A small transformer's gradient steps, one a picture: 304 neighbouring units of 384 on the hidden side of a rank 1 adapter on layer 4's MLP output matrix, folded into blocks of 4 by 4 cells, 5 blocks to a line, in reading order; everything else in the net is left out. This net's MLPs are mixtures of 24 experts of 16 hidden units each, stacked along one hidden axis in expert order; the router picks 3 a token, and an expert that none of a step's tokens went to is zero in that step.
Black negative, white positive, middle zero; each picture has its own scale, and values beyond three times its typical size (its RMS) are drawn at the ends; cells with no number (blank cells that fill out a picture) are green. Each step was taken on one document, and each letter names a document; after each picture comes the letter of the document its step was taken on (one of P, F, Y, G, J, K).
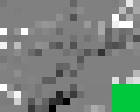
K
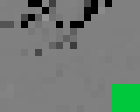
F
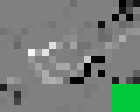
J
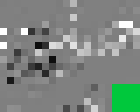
K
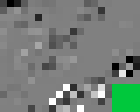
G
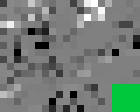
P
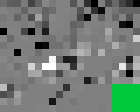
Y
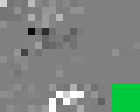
P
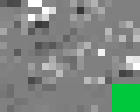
Y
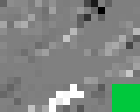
P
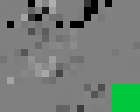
F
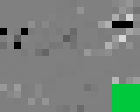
K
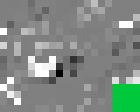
Y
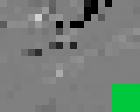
F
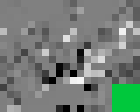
K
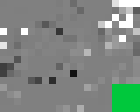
K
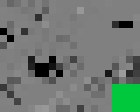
Y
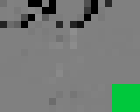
F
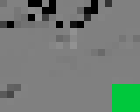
F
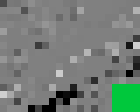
P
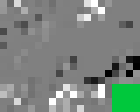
G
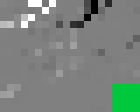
F
